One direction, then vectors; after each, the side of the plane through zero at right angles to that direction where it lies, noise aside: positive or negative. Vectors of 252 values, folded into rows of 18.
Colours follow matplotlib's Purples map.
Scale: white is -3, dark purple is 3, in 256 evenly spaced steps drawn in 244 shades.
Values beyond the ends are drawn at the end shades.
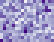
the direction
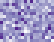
negative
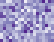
positive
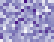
negative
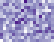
negative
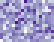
negative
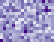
positive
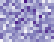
negative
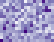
positive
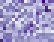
positive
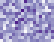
negative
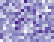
negative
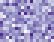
negative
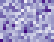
positive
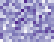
negative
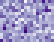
positive
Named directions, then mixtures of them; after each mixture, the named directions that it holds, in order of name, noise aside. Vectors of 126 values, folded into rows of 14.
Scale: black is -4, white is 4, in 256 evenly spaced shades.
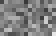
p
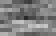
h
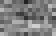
h, p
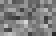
h, p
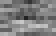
h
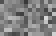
p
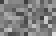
p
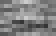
h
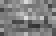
h, p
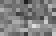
h, p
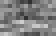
h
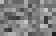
h, p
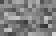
h, p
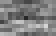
h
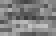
h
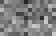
h, p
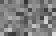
p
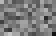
h, p
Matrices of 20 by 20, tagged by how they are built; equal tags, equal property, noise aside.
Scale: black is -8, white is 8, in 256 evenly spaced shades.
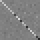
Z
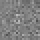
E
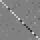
Z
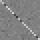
Z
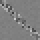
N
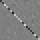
Z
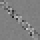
N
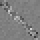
N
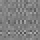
E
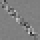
N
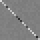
Z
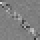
N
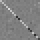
Z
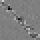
N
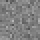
E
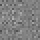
E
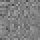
E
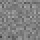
E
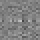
E
